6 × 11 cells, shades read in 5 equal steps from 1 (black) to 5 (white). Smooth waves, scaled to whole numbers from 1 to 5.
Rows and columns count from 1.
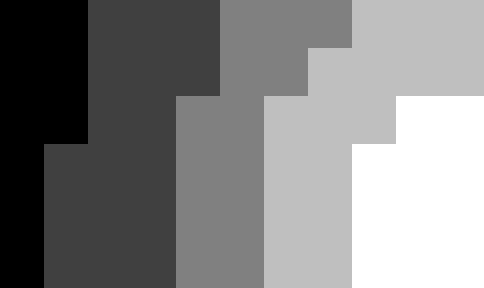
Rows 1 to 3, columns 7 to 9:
3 3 4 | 3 4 4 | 4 4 4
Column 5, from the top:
2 2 3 3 3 3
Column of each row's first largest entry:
9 8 10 9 9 9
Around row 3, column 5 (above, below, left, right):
2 3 2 3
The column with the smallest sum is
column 1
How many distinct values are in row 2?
4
